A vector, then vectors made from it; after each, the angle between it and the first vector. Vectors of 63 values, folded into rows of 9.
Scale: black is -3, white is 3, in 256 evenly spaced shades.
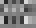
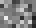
orthogonal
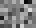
partly opposed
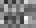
nearly parallel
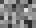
partly opposed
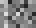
orthogonal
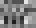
nearly parallel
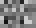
nearly parallel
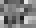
nearly parallel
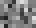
orthogonal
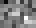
partly aligned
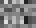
nearly opposite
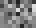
orthogonal
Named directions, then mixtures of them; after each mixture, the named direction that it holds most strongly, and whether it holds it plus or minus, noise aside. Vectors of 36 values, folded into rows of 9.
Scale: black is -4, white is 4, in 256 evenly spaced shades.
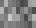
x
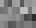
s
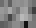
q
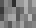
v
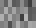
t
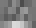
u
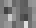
q, minus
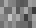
x, plus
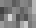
q, minus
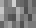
v, minus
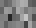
x, minus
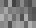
t, plus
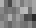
s, plus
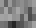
u, minus
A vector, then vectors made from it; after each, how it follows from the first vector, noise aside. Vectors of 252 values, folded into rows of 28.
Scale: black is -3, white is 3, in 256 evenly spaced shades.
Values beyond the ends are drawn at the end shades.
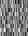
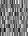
negated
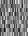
negated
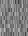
shrunk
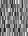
negated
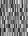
negated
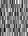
negated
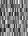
negated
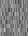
shrunk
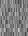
shrunk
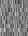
shrunk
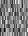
negated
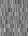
shrunk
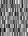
negated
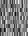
negated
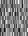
negated
